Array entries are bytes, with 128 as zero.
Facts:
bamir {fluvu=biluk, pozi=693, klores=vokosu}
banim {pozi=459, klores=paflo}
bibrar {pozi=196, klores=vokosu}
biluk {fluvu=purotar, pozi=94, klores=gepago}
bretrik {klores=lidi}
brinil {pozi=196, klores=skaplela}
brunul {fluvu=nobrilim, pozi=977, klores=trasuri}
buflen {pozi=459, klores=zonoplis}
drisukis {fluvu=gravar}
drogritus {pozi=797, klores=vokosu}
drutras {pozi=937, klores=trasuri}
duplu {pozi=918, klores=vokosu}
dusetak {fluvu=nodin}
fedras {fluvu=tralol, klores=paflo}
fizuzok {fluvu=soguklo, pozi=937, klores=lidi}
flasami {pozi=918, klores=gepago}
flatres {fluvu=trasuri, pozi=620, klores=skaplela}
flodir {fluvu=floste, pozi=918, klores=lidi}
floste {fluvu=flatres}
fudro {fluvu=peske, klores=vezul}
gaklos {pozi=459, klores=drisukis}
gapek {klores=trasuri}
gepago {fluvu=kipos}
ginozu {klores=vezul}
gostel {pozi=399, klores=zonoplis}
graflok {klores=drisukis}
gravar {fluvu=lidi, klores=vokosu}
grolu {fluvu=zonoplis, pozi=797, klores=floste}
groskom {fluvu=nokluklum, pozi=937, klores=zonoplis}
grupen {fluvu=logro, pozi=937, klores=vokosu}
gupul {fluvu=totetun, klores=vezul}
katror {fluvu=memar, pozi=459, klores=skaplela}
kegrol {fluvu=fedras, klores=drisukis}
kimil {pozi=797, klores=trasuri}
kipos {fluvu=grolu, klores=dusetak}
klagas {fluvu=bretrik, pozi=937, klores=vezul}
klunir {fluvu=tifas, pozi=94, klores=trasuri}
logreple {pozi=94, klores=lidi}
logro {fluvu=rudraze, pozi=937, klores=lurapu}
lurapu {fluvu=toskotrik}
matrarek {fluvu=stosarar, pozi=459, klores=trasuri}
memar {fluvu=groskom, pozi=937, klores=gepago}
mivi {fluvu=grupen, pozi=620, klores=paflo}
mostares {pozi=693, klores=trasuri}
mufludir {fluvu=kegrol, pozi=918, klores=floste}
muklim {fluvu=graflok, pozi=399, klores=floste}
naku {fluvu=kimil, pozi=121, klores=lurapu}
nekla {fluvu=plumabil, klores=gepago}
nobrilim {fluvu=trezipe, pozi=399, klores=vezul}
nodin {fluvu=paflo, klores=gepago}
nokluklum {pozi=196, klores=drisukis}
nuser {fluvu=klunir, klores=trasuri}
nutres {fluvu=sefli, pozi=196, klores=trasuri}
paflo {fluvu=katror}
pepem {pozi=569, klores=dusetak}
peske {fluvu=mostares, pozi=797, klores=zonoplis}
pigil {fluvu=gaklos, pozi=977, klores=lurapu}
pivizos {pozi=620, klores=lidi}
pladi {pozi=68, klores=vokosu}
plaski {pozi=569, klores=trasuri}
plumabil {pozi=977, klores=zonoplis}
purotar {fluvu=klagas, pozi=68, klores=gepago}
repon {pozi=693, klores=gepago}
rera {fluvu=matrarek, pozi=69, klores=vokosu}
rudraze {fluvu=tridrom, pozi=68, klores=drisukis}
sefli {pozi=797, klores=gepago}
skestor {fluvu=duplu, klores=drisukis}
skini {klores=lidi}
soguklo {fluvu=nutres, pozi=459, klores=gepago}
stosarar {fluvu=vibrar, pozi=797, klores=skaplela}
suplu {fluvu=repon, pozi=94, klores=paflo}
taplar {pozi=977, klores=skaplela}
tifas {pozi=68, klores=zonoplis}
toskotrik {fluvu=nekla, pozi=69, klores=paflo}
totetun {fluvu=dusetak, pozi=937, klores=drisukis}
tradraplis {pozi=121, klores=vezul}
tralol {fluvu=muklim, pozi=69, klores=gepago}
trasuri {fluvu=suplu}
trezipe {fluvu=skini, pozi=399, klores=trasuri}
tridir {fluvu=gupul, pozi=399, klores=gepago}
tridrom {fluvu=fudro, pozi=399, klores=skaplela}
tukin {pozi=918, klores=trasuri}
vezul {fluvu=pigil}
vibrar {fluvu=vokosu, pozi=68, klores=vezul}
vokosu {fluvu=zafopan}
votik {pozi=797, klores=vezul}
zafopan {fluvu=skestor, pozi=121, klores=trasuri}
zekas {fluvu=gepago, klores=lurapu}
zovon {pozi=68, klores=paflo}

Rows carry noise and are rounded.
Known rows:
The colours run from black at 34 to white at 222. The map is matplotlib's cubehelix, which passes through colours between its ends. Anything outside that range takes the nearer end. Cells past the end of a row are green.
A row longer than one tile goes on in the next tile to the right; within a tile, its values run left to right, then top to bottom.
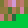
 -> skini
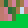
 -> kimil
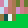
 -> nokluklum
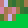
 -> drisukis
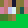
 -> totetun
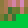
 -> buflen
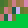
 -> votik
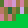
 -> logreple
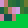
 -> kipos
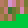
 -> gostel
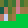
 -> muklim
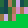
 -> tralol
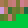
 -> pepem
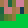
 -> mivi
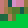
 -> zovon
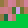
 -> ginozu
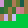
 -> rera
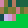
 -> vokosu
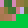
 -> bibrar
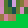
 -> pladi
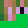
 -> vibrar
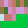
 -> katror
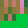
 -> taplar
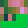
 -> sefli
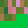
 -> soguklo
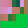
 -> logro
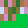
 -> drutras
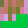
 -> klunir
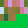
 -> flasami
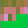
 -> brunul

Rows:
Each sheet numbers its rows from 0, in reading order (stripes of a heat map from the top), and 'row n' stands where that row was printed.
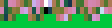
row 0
repon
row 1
purotar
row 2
kegrol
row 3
tradraplis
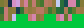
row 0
suplu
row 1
mufludir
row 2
bamir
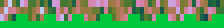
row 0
tridrom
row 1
dusetak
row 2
grupen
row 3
bretrik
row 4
vezul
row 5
toskotrik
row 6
groskom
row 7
gepago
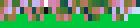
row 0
fudro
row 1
biluk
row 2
drogritus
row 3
grolu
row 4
memar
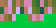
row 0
nobrilim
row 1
duplu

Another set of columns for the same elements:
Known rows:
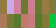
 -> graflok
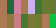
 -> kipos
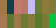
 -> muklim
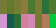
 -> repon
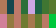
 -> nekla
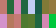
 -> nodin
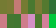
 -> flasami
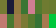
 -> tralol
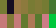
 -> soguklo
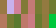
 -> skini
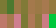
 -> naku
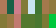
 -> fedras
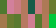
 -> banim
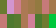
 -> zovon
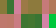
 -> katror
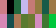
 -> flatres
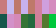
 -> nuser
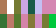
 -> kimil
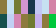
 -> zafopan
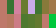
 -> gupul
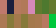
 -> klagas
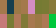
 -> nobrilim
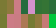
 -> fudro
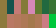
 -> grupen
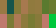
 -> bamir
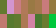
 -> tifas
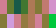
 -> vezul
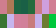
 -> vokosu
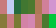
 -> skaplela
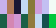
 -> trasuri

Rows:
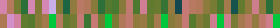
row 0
dusetak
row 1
mivi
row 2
rudraze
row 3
mufludir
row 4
grolu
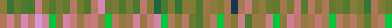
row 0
stosarar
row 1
vibrar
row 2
peske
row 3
toskotrik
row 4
flodir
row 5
skestor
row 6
rera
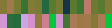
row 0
sefli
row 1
biluk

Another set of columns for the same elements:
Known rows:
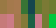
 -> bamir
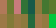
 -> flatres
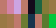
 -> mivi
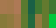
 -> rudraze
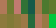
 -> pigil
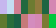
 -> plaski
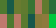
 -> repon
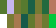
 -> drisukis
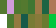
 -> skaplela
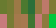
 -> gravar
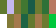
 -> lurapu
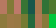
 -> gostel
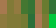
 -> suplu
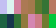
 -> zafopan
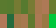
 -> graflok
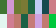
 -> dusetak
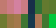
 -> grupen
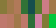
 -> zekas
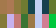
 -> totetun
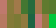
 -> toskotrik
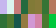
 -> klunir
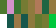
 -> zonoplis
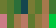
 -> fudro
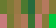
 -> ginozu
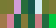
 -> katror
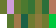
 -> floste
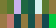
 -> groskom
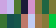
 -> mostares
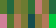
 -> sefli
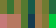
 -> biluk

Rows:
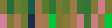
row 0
tralol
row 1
kipos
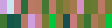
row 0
kimil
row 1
skestor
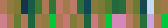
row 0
stosarar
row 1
naku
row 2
nodin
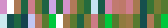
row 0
trasuri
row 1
paflo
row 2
logro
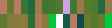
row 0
muklim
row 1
vokosu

